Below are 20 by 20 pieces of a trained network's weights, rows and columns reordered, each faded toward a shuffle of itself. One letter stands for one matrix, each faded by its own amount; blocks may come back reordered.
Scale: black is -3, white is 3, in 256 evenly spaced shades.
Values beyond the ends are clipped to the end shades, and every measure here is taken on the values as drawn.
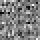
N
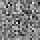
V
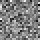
V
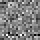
N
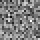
V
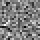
V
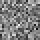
V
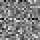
N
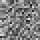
V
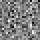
N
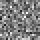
V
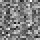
N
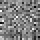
N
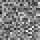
V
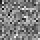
V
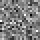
N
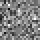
V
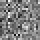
N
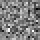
V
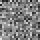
N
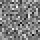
V
